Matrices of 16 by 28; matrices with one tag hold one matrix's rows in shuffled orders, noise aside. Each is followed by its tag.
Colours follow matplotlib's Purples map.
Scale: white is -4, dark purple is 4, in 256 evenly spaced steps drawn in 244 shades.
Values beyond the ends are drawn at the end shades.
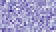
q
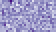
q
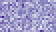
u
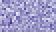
q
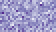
u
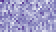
u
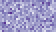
q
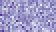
u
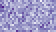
u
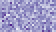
q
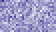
u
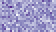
q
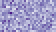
q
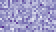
u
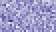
q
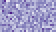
q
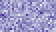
u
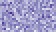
q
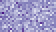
u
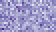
u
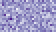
q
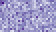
u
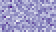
q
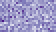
u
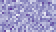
q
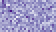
q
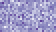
u
